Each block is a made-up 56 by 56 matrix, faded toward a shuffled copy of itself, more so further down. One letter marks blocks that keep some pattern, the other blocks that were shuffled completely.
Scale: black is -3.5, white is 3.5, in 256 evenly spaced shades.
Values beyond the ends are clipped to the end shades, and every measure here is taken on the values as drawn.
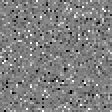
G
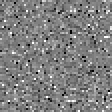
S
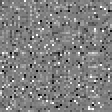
S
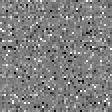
S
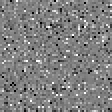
S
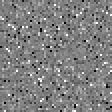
G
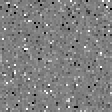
G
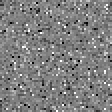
G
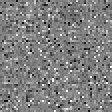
S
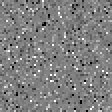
G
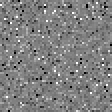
G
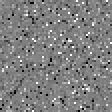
G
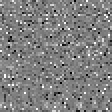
S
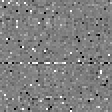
S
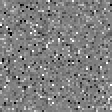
G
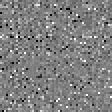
S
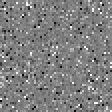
G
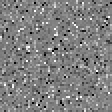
G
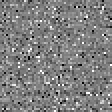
S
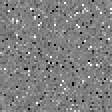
G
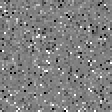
G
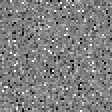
G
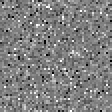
G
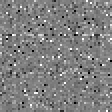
S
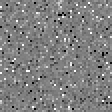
G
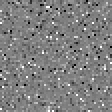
G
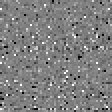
S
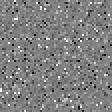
S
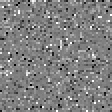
S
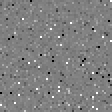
G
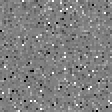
G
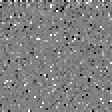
S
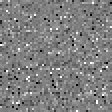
S
